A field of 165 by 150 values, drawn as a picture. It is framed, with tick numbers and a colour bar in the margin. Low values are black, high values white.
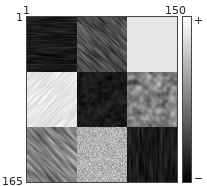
The table splits into 3 rows of 3 panels. Panel 1,1: very low, streaked across, faint in contrast. Panel 1,2: low, slanting down to the right. Panel 1,3: very high, flat. Panel 2,1: very high, slanting up to the right, faint in contrast. Panel 2,2: very low, blotchy, faint in contrast. Panel 2,3: middling, blotchy. Panel 3,1: middling, slanting down to the right. Panel 3,2: high, fine-grained. Panel 3,3: very low, streaked downward, faint in contrast.
